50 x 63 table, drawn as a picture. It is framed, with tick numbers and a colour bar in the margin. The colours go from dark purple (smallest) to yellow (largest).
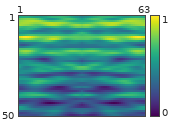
Slope: up to the top. Stripes: horizontal, repeating 7 times. Grain: streaks across. Mirror symmetry: left to right.
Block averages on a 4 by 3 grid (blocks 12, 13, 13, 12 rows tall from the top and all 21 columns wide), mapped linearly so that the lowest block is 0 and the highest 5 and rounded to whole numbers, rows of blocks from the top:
5 4 5 / 3 3 3 / 2 1 2 / 1 0 1
